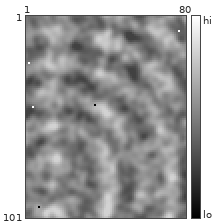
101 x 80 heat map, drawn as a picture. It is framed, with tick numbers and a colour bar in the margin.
Stripes running up and down repeat 3 times from left to right. There is no overall slope. Neither half mirrors the other. Five lone cells stand out: three far higher and two far lower than their neighbours. No single row or column stands out from its neighbours. Concentric rings centre on the bottom left.
